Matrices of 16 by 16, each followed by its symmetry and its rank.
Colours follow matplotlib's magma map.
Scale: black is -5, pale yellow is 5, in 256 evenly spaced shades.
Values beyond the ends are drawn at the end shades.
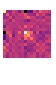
symmetric, rank three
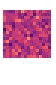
antisymmetric, full rank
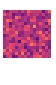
antisymmetric, full rank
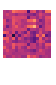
neither, rank three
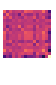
symmetric, rank three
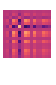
symmetric, rank one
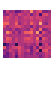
neither, rank three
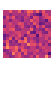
antisymmetric, full rank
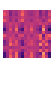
neither, rank two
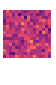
neither, full rank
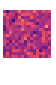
neither, full rank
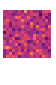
antisymmetric, full rank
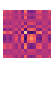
symmetric, rank one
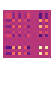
symmetric, rank one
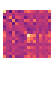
symmetric, rank three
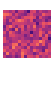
neither, full rank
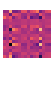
neither, rank two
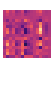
neither, rank two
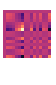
symmetric, rank one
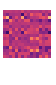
neither, rank three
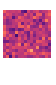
neither, full rank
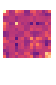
symmetric, rank three
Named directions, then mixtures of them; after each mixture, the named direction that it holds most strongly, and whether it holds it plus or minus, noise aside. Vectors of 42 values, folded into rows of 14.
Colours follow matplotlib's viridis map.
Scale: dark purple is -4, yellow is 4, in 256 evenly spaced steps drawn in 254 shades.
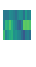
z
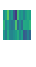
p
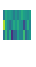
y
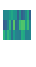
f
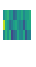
y, plus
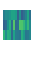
f, plus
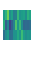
z, minus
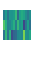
y, plus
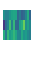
f, plus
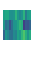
z, minus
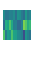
z, plus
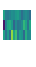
y, minus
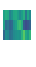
z, minus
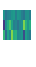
y, minus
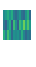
f, plus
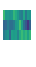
z, minus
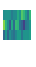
f, minus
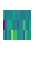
y, minus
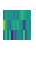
y, plus
